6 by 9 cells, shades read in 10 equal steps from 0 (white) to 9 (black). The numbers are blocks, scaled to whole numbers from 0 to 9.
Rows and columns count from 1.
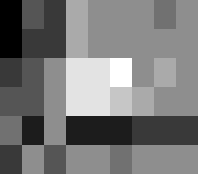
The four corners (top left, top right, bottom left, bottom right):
9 4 7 4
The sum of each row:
46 46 30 31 62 42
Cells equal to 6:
5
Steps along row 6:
down up down same up down same same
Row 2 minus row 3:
2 1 3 2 3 4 0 1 0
